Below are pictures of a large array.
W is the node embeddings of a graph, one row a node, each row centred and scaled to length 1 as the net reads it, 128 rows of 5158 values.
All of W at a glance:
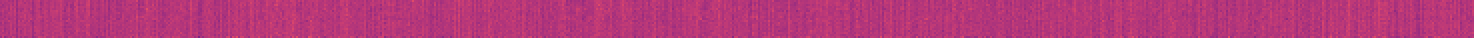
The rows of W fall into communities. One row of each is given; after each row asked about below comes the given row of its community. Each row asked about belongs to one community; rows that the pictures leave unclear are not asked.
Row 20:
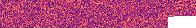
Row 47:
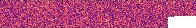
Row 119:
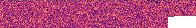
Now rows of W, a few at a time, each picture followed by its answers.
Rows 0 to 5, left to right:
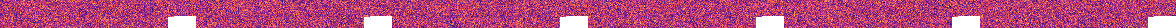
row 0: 20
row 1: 47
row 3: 119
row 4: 20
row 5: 119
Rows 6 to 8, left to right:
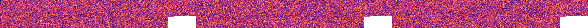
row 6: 47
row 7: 47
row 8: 20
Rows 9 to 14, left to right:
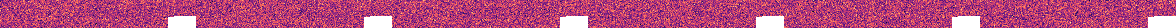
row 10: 47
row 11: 20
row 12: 47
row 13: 119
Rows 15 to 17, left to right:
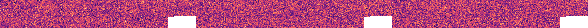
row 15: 47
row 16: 47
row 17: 47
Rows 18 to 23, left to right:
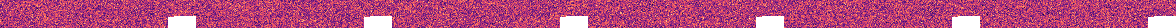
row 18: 20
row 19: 47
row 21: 47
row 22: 20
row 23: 47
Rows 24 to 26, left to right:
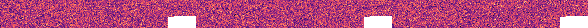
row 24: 47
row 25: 119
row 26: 20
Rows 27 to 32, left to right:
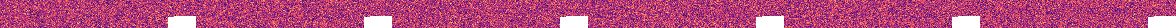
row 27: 119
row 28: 47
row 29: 20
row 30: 47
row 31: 47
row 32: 20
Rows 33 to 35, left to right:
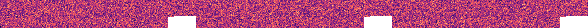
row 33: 47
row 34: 47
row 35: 47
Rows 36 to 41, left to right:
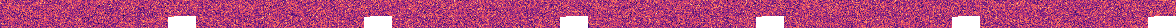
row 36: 20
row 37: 47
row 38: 20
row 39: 20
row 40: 47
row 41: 119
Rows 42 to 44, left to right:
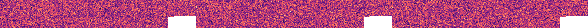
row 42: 47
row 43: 119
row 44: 119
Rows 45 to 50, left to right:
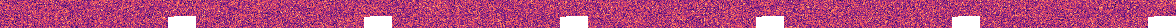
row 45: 20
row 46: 20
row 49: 47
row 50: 20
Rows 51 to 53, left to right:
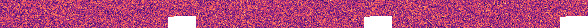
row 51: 20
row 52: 119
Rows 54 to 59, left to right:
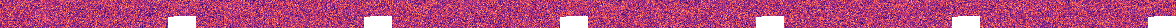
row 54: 20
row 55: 47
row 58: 20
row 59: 47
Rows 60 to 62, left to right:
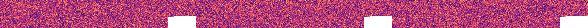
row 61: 20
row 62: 20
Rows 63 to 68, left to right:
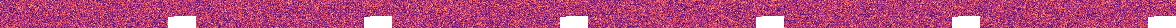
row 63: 47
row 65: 119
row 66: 20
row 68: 20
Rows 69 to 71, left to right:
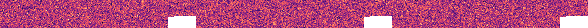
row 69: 20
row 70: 119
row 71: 119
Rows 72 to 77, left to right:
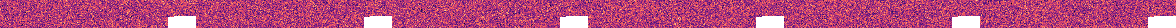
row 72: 119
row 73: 119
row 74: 119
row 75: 119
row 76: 20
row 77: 20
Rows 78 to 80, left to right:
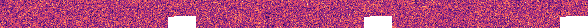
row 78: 47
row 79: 20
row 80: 119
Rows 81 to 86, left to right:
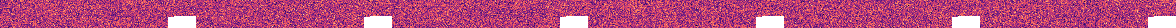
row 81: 47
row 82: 119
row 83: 20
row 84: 47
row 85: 119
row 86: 119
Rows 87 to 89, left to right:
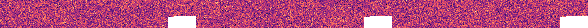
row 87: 20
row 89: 47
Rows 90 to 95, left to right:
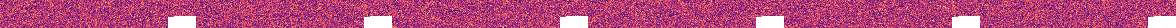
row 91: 47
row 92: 119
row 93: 20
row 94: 47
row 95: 20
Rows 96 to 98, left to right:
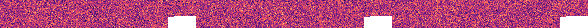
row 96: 119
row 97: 119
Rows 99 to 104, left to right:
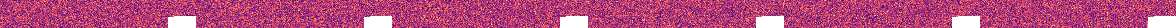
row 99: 119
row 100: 47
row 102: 20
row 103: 20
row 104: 47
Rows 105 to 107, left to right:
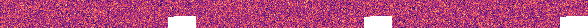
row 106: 20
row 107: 119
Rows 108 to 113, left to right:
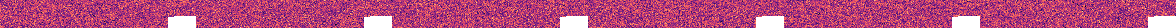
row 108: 119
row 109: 20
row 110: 47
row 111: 47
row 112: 20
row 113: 47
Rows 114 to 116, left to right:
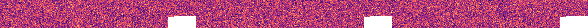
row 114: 47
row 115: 47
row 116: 47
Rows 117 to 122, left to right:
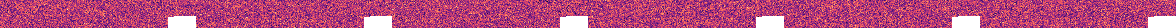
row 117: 119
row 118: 47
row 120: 47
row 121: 47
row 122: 47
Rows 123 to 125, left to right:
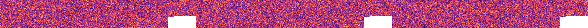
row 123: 119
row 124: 20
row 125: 119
